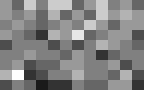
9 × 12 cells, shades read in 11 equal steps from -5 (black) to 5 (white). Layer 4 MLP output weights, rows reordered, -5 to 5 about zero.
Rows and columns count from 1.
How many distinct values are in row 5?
5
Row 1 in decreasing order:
3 3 3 3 1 1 1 0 0 -1 -1 -1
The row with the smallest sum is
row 9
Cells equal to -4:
1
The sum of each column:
1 6 -2 -12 1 1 6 1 5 2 6 -7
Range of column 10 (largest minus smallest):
2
